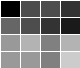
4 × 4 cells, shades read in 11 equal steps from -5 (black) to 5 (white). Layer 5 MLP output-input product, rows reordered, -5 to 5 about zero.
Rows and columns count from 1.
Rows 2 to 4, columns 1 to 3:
-1 -2 -3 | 1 2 0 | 1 1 0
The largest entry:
3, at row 4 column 4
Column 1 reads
-5 -1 1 1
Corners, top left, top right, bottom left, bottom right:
-5 -3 1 3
